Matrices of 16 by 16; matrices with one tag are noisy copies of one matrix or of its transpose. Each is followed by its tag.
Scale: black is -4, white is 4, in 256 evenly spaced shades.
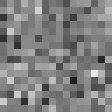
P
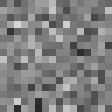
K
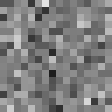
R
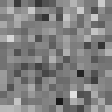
P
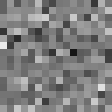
R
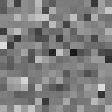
R
